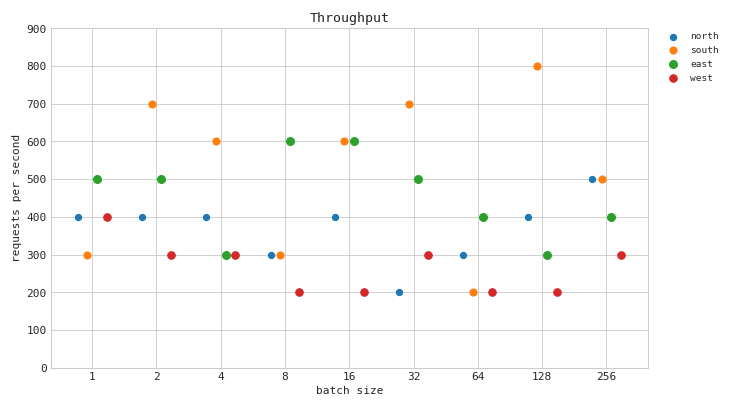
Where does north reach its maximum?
256
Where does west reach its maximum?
1
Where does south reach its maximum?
128
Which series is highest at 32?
south
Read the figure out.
Title: Throughput
x-axis: batch size, ticks 1 2 4 8 16 32 64 128 256
y-axis: requests per second, ticks 0 100 200 300 400 500 600 700 800 900
Legend: north, south, east, west
Values:
north: 400 400 400 300 400 200 300 400 500
south: 300 700 600 300 600 700 200 800 500
east: 500 500 300 600 600 500 400 300 400
west: 400 300 300 200 200 300 200 200 300
